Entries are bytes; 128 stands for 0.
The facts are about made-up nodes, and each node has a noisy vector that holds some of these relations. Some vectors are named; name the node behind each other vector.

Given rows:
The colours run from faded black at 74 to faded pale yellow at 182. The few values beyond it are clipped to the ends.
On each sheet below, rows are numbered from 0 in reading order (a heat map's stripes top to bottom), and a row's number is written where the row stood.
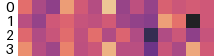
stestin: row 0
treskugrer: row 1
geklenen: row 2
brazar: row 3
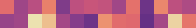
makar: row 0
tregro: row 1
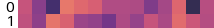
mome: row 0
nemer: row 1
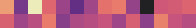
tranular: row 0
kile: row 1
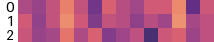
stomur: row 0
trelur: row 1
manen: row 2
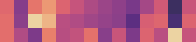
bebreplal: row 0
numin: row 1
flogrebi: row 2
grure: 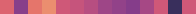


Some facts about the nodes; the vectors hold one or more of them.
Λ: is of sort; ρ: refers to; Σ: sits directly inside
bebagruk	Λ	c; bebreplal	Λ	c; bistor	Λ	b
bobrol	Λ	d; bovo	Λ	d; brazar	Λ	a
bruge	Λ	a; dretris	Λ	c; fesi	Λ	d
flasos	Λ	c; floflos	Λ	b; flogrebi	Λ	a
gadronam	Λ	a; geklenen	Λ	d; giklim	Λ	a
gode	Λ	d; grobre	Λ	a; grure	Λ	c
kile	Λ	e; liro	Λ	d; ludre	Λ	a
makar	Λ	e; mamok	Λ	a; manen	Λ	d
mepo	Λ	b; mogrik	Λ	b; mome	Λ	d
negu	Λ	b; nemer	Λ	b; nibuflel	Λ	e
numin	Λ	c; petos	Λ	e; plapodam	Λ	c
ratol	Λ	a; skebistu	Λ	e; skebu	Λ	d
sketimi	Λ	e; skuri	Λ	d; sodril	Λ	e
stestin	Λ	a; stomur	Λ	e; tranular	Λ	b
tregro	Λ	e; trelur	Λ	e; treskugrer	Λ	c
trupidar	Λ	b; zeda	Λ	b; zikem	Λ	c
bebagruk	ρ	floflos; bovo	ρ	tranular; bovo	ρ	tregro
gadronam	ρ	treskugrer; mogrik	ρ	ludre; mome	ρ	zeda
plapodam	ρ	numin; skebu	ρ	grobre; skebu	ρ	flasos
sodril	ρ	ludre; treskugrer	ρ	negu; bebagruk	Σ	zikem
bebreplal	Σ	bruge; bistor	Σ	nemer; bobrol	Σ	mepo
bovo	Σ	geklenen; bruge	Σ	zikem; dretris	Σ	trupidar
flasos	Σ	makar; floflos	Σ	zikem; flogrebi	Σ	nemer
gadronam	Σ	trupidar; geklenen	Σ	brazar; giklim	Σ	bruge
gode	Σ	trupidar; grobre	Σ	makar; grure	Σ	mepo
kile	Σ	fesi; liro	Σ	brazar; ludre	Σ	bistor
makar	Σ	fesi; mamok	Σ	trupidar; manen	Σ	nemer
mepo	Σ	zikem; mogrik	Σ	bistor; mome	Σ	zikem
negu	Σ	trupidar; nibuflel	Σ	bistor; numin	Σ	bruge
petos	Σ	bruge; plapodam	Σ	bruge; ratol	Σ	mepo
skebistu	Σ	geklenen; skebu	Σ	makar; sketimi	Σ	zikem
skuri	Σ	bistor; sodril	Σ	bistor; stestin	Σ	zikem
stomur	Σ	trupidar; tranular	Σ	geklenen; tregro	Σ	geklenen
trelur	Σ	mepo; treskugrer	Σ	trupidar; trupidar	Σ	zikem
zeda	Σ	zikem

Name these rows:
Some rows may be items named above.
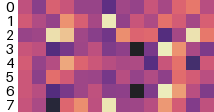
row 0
bistor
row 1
mamok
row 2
tregro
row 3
mogrik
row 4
bobrol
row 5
nemer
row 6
mogrik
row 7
gadronam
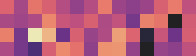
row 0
skebistu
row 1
gode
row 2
flasos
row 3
bovo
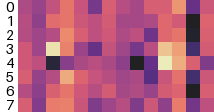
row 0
stomur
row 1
dretris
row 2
gode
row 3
negu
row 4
sodril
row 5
bobrol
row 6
dretris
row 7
mepo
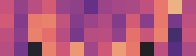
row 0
nibuflel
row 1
mepo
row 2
trupidar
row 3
skebu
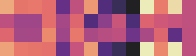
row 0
ludre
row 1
skuri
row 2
fesi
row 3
ludre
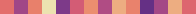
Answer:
grobre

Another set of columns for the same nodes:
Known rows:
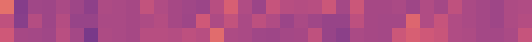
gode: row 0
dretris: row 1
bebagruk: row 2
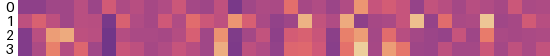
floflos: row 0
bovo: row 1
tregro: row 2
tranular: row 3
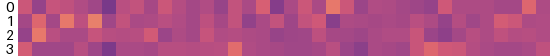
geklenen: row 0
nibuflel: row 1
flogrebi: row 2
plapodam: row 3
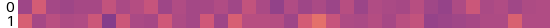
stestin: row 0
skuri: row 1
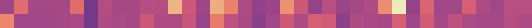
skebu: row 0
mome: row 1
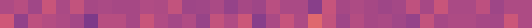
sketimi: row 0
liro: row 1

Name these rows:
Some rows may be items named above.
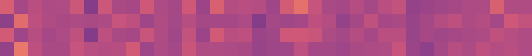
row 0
skuri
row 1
brazar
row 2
manen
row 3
flogrebi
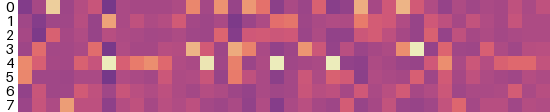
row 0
flasos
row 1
negu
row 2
numin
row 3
skebu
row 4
mogrik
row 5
mome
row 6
nemer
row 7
skebistu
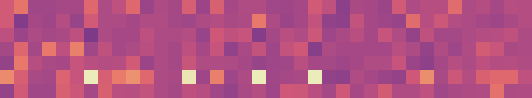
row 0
gadronam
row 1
treskugrer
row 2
fesi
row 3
nibuflel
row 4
flogrebi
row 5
mogrik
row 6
bistor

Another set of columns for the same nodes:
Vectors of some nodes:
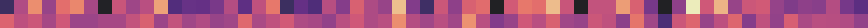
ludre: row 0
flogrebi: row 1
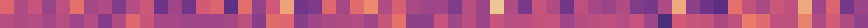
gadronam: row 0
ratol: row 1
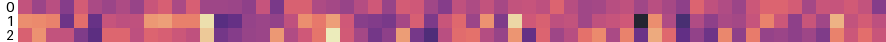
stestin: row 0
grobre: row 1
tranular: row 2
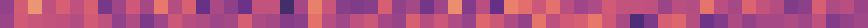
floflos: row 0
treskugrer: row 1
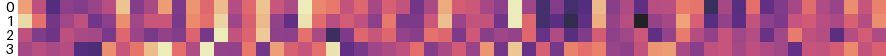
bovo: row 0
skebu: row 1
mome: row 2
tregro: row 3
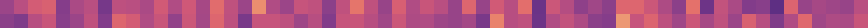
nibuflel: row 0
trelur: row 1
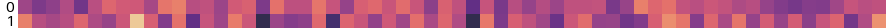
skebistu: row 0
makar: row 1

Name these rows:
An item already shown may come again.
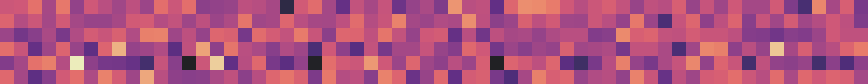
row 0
negu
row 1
flogrebi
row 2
skebistu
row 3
fesi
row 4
mogrik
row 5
brazar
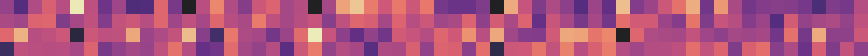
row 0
sodril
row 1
nibuflel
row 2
flasos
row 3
numin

